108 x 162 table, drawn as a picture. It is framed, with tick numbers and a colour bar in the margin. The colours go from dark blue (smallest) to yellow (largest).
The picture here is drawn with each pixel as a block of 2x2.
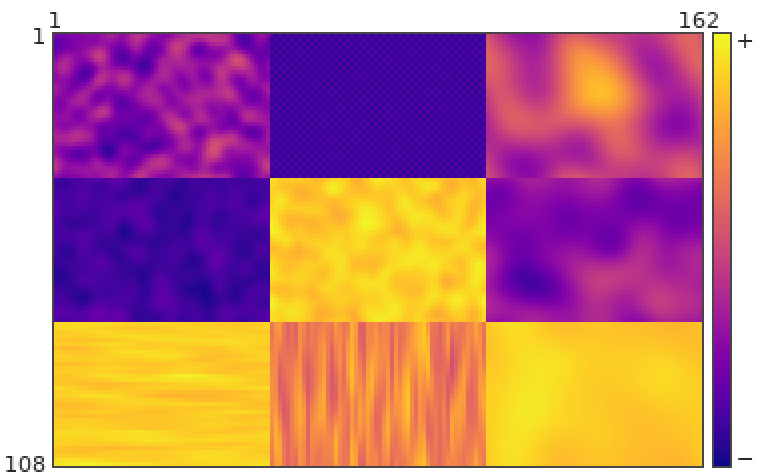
The table splits into 3 rows of 3 panels. Panel 1,1: low, blotchy. Panel 1,2: very low, checkered, faint in contrast. Panel 1,3: middling, smooth, strong in contrast. Panel 2,1: very low, blotchy, faint in contrast. Panel 2,2: very high, blotchy, faint in contrast. Panel 2,3: low, smooth. Panel 3,1: very high, streaked across, faint in contrast. Panel 3,2: high, streaked downward. Panel 3,3: very high, smooth, faint in contrast.
